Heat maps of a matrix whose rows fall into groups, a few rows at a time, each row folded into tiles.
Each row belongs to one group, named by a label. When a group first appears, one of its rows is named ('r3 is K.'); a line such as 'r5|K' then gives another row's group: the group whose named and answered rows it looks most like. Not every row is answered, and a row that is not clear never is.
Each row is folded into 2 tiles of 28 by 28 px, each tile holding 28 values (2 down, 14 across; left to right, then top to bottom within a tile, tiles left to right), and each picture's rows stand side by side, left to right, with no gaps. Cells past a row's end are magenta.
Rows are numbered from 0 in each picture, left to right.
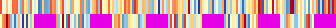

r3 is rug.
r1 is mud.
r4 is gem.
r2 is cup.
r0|cup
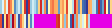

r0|mud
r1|rug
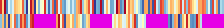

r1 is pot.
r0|pot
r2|rug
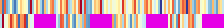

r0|pot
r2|mud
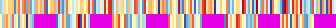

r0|mud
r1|gem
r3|mud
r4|rug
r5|rug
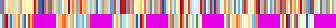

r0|gem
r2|gem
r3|rug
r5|rug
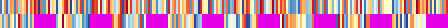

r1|mud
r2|cup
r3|rug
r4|gem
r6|rug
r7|gem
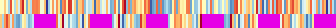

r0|mud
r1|cup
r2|gem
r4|gem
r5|cup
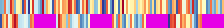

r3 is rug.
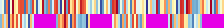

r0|rug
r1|cup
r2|pot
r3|rug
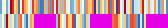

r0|gem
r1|pot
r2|cup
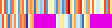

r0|pot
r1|gem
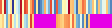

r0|pot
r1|cup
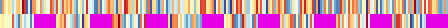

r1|cup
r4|gem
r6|rug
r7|mud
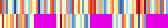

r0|pot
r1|mud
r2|pot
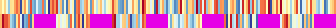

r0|cup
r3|gem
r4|mud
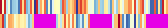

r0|pot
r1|cup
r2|cup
